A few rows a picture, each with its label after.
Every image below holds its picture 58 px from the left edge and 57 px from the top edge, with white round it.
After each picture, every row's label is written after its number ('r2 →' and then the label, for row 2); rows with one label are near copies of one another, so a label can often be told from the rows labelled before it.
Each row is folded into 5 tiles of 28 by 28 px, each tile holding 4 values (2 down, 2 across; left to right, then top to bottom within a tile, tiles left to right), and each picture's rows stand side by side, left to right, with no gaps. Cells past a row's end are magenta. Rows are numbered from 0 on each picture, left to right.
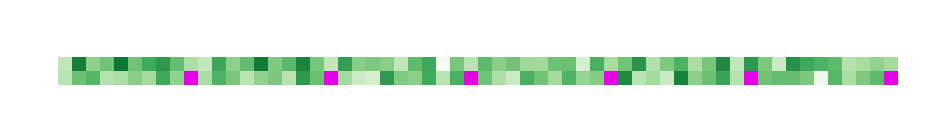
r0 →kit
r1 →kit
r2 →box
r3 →box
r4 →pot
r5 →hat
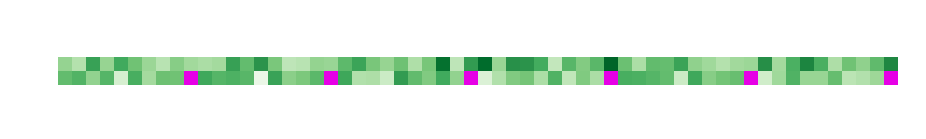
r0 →hat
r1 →hat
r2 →pot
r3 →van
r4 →hat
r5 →van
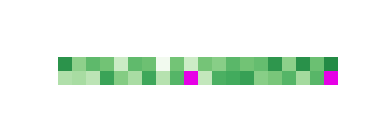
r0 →box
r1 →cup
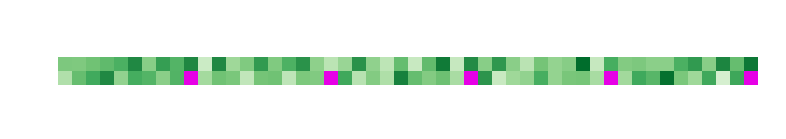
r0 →cup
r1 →kit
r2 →pot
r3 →pot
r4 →cup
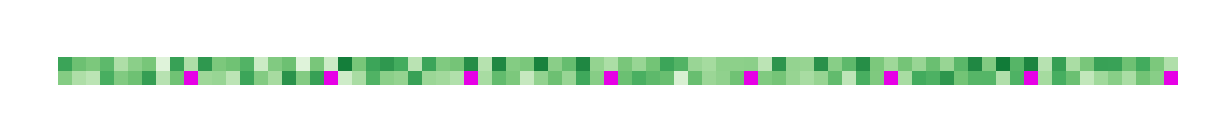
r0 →box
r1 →box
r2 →van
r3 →kit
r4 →hat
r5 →kit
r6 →cup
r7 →kit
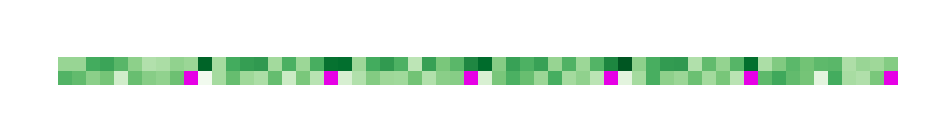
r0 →hat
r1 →van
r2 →van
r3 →van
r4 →van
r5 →hat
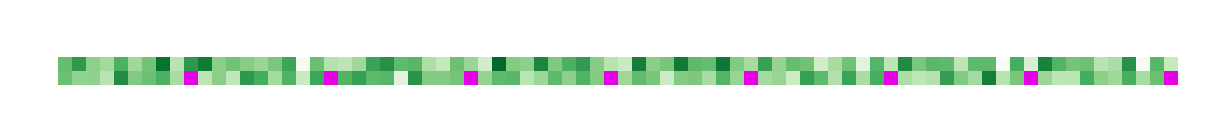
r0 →pot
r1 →box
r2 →hat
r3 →kit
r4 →kit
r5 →box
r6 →box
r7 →box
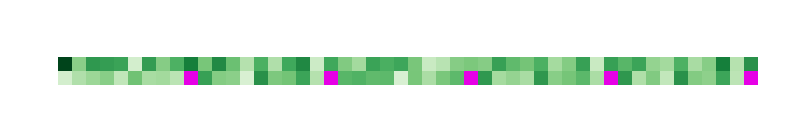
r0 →van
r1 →pot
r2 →hat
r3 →pot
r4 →pot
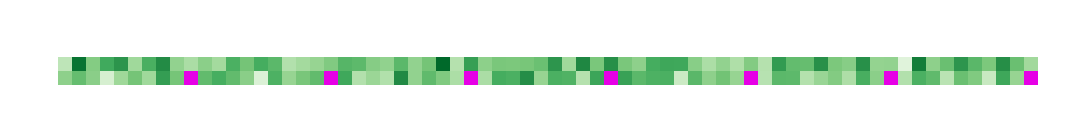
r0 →kit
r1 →hat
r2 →pot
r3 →cup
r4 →hat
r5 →kit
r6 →kit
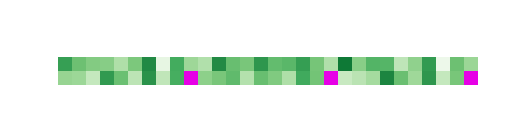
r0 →box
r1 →kit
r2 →box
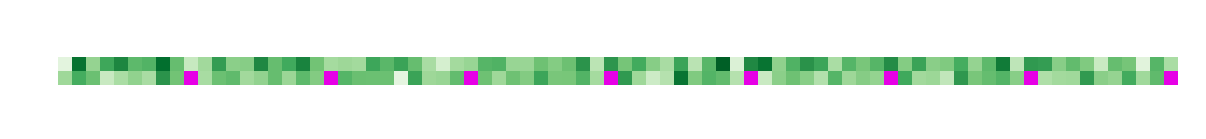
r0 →kit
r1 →kit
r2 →hat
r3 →pot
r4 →pot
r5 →van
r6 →pot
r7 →box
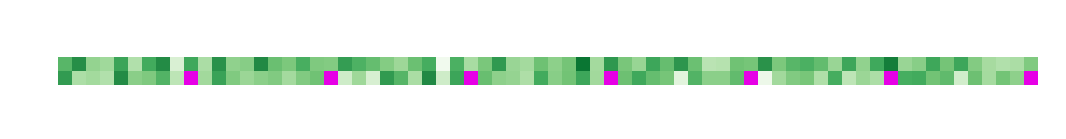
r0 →pot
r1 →kit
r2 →box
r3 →pot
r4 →hat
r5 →van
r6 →hat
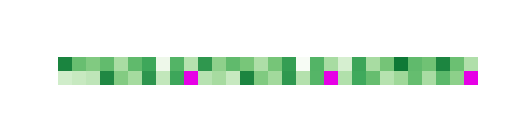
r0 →box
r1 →box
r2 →kit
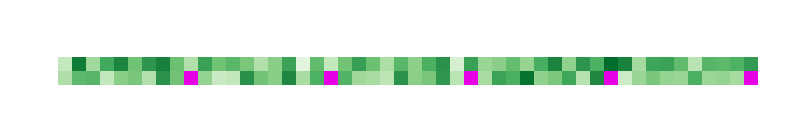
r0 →kit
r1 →box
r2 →pot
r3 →cup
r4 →van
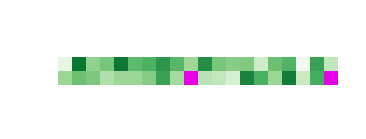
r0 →kit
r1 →box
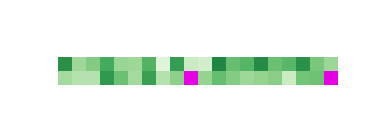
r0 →box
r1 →kit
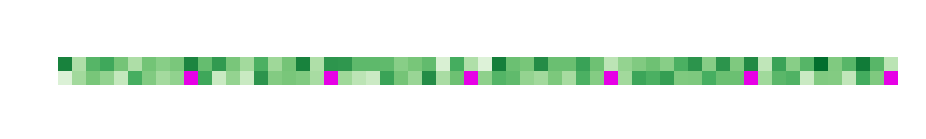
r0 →van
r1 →pot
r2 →box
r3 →kit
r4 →cup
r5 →kit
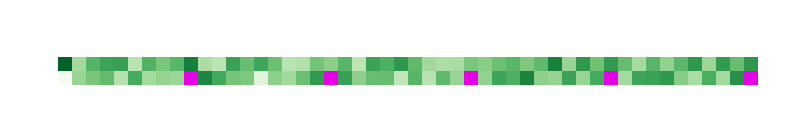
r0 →van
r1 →hat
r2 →hat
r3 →cup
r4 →cup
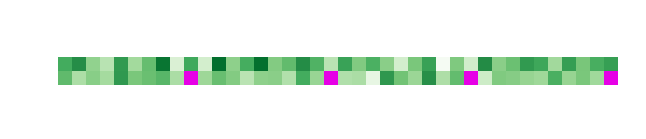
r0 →pot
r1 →kit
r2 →box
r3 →van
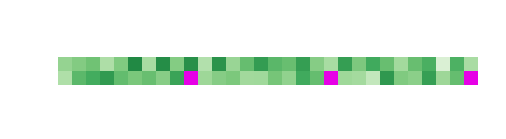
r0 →cup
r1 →kit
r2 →box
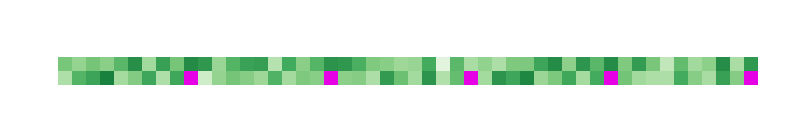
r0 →cup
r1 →van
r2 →box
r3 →cup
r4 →pot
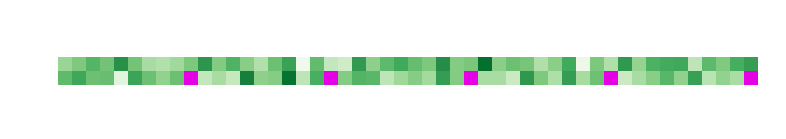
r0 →hat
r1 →box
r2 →kit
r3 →box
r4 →van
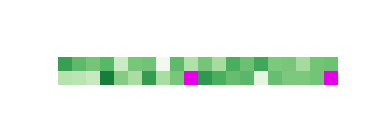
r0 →box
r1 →hat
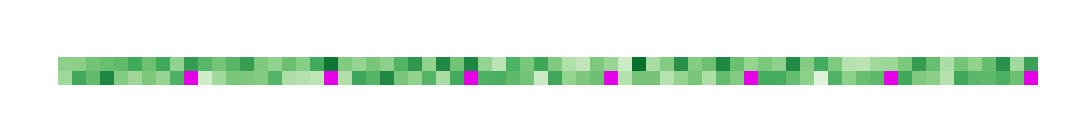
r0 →cup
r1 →van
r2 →cup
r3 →hat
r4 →kit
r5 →hat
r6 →pot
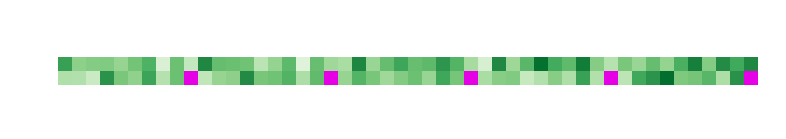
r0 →box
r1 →box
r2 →kit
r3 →kit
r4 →cup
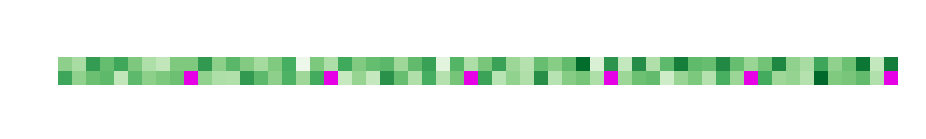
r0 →hat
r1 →box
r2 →box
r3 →pot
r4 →kit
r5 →pot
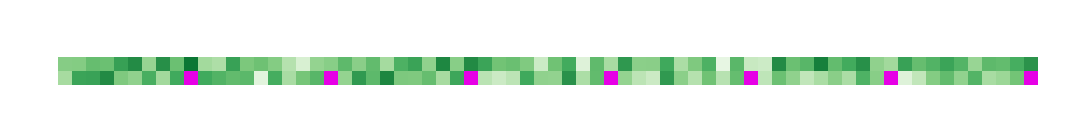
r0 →cup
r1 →hat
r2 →cup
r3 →box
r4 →box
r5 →kit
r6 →van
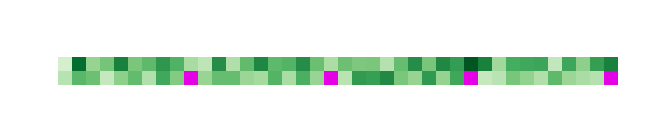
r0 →kit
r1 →kit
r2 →cup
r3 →van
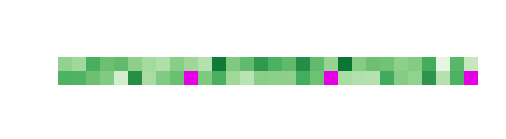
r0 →hat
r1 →kit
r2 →box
